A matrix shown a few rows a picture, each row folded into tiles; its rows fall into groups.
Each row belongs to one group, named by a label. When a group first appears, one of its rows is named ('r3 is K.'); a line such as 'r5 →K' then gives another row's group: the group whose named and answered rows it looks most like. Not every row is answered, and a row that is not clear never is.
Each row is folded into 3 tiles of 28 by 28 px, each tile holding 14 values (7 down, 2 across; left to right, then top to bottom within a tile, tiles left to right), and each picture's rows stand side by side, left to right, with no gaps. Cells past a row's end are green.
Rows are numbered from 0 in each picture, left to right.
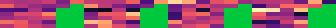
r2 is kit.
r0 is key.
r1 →key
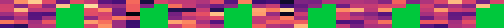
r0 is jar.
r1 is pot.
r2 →key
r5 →jar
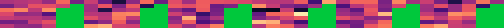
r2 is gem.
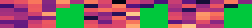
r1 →kit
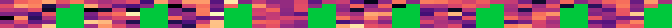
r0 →gem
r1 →key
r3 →pot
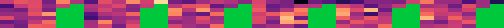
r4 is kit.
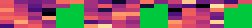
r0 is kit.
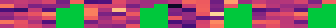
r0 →key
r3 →key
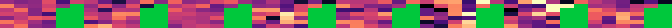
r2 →kit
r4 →key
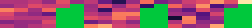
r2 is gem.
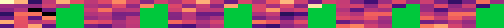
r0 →kit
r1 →jar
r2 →jar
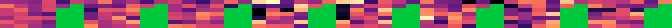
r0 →pot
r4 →kit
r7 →key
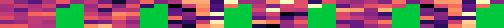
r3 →jar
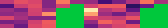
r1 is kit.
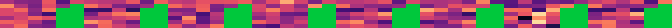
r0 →pot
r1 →key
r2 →gem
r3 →jar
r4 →key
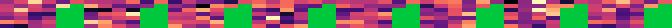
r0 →jar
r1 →key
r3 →gem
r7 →jar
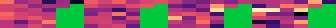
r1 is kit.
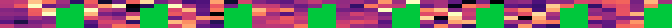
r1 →kit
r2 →pot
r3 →kit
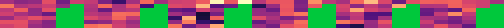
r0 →pot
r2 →gem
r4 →jar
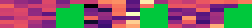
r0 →pot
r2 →gem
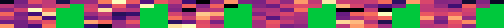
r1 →jar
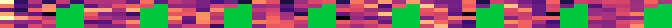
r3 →kit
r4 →gem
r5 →pot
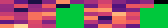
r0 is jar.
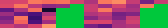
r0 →gem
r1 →jar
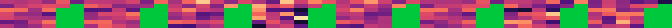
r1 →key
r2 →jar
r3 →kit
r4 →jar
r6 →key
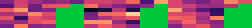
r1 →key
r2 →kit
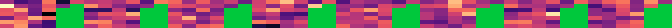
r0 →pot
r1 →key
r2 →gem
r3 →jar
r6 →key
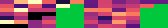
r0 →jar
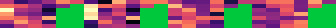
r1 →kit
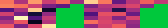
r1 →kit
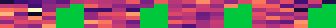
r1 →key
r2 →jar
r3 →gem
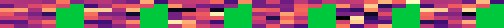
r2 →key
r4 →gem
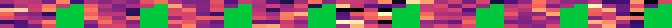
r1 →kit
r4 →key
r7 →pot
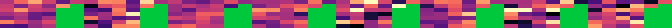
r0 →jar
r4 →jar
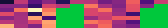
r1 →pot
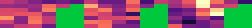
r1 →pot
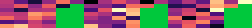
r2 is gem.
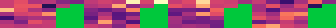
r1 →gem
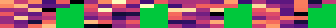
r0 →gem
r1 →jar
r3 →pot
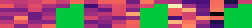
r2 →pot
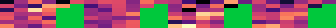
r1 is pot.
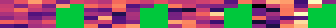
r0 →jar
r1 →gem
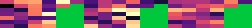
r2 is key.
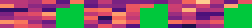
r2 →jar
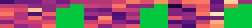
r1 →gem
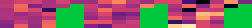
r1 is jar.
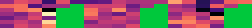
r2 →kit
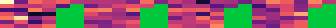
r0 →gem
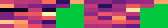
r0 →key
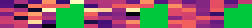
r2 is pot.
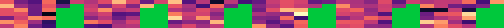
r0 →pot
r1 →jar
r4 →pot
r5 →key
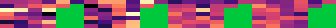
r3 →pot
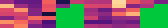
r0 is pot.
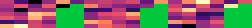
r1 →key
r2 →jar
